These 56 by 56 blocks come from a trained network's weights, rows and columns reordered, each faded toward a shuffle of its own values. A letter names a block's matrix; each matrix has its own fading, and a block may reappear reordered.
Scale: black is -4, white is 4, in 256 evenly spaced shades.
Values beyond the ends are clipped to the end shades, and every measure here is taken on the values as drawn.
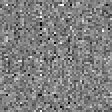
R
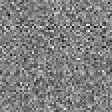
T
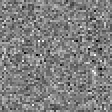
R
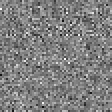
T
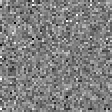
R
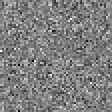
T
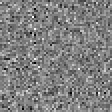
T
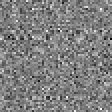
T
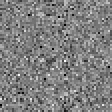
T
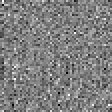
R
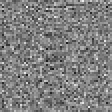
R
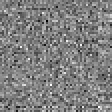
T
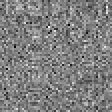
R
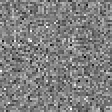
R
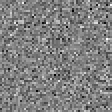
T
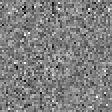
R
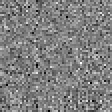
T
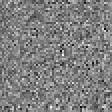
R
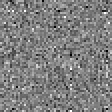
R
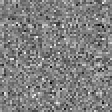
T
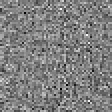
R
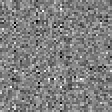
R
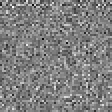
T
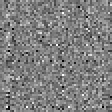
R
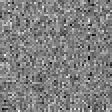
T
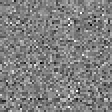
T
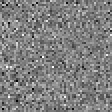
R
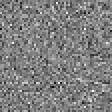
T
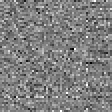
T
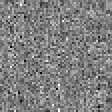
R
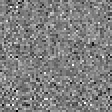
T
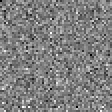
R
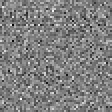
T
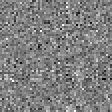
T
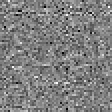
T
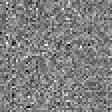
R
